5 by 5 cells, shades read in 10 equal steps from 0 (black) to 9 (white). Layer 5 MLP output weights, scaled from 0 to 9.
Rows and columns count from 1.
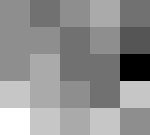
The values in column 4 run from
4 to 7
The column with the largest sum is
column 1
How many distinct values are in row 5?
4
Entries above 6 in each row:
0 0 0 2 3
